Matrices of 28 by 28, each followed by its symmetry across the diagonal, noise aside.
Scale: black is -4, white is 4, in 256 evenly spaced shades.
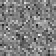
antisymmetric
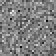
symmetric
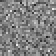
neither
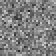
neither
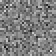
symmetric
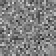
symmetric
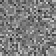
symmetric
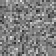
antisymmetric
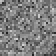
symmetric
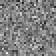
neither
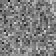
neither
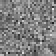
antisymmetric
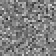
neither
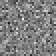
neither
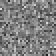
antisymmetric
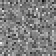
antisymmetric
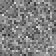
symmetric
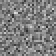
antisymmetric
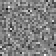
antisymmetric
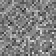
symmetric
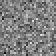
neither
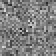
antisymmetric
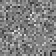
symmetric
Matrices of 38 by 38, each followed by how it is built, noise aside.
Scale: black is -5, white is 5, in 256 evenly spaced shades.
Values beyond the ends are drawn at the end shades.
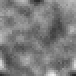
smooth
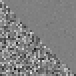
lower triangular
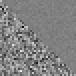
lower triangular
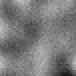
smooth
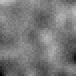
smooth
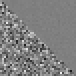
lower triangular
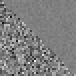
lower triangular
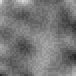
smooth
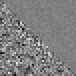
lower triangular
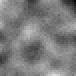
smooth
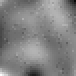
smooth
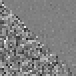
lower triangular
